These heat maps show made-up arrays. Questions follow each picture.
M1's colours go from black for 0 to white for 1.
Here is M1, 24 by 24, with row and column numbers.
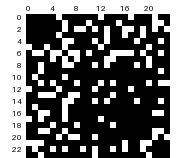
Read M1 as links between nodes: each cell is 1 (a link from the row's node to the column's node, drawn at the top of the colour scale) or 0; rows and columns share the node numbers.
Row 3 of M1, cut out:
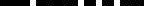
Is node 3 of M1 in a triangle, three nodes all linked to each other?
no
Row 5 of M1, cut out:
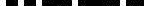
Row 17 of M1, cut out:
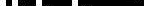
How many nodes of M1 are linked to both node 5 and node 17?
3
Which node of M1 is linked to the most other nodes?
node 6
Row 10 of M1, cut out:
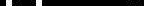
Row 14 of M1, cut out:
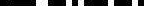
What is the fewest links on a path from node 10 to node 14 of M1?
2
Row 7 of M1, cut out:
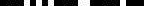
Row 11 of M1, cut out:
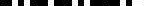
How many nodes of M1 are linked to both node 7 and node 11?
4
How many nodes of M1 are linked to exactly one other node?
0
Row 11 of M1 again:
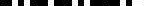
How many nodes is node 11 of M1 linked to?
8
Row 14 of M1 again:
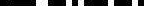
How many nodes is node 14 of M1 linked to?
6
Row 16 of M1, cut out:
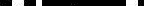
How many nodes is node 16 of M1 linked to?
5
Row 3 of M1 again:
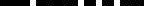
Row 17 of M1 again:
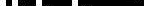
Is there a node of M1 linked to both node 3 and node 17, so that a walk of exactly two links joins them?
no
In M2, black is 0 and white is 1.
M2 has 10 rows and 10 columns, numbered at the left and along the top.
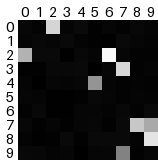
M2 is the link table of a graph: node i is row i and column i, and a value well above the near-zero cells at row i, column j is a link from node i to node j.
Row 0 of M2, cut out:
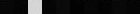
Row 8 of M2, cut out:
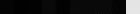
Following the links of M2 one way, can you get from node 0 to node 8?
no
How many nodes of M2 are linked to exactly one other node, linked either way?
5
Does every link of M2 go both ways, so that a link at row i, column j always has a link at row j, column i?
no
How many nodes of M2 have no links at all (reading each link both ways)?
1
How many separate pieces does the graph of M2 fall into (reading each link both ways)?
4
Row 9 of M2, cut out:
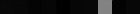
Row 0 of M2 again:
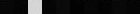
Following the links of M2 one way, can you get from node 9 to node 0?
no
